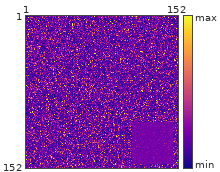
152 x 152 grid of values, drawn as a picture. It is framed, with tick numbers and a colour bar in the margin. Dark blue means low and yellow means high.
Grain: fine. Slope: none. Stripes: none. Odd patch: calmer, in the bottom right. Mirror symmetry: none. Calmest part: bottom right. Average level on the scale: 20%.
